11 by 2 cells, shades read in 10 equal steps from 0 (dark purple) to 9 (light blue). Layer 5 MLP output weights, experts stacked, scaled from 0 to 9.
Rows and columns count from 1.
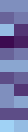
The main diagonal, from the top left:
6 5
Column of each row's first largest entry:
1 2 1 2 2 1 2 1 2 1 1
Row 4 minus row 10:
-3 -2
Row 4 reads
0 1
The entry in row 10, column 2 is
3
